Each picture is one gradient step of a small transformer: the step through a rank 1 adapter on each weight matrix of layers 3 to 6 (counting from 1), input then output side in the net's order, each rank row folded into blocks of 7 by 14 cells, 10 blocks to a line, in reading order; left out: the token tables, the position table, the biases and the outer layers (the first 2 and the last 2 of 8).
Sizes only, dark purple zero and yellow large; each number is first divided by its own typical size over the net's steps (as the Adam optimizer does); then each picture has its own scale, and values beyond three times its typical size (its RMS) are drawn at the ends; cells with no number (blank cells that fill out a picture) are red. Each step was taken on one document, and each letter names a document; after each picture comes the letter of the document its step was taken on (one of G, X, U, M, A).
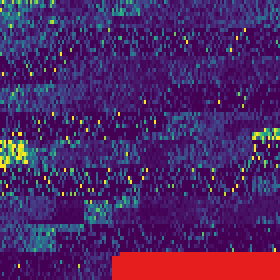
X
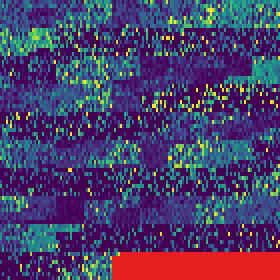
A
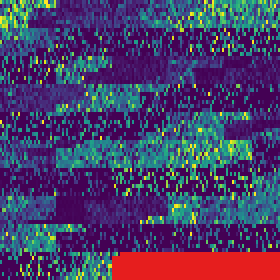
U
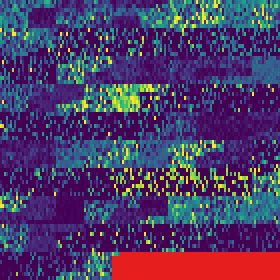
U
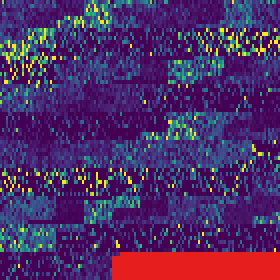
X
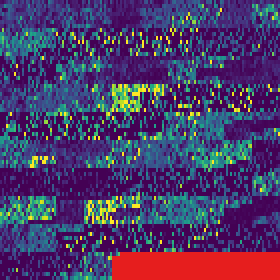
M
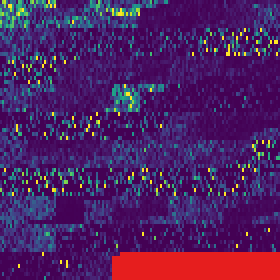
X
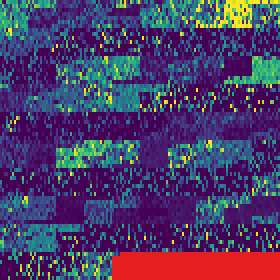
A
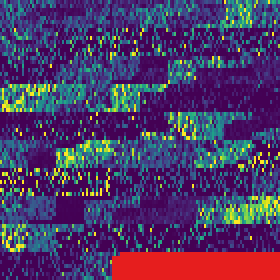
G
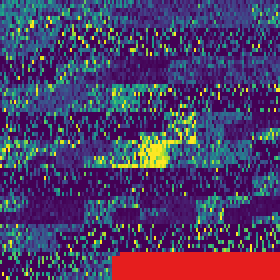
M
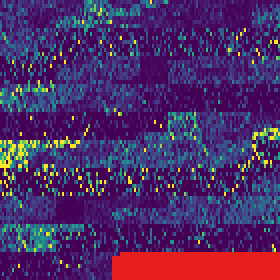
X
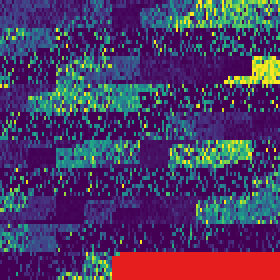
U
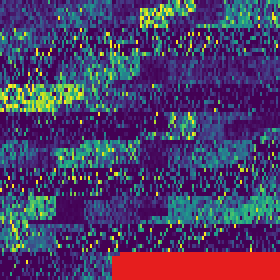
G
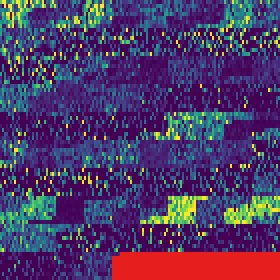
G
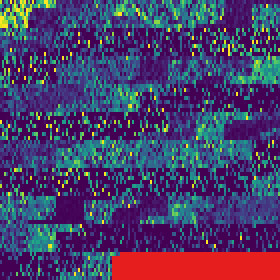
U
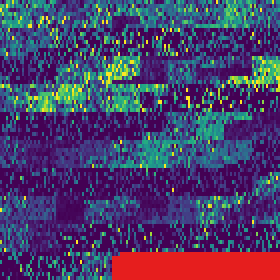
A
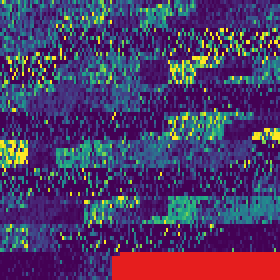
G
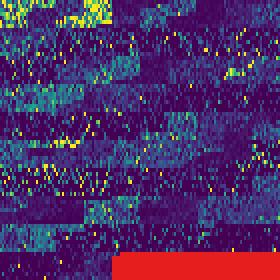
X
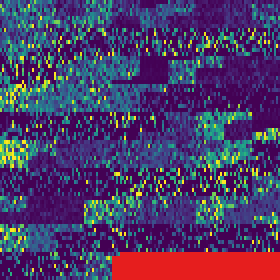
G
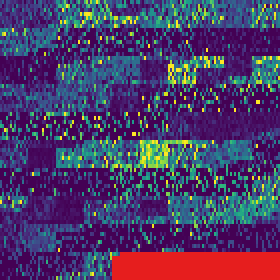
U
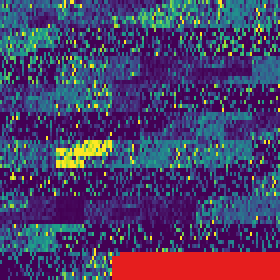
A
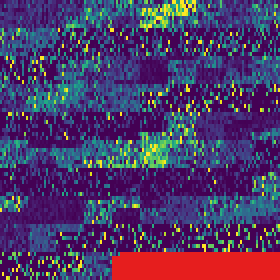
M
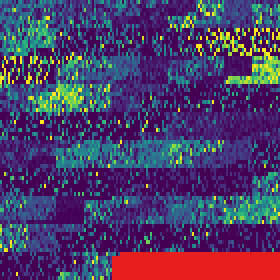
U
